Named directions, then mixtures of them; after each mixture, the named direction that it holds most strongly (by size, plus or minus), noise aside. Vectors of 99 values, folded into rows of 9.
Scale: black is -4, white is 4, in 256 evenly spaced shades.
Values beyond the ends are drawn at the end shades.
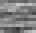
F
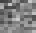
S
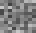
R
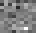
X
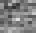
S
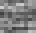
F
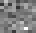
X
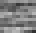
F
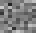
R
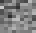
S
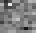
S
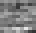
F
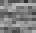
F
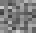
R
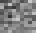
S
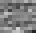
F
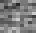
S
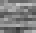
F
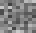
R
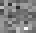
X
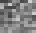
S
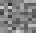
R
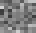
R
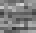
F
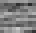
F
